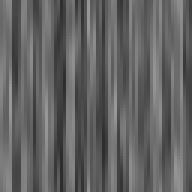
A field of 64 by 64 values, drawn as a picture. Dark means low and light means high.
Stripes running up and down repeat 9 times from left to right. No overall slope runs across the table. On average the colour sits 40% of the way up the scale. The grain runs up and down.
